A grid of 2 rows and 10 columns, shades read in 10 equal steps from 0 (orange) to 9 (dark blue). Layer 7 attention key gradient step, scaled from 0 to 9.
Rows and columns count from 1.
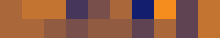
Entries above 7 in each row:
1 0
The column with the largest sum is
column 7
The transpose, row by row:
3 3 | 2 3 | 2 4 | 7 5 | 5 4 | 3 4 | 9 6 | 0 3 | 6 6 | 2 2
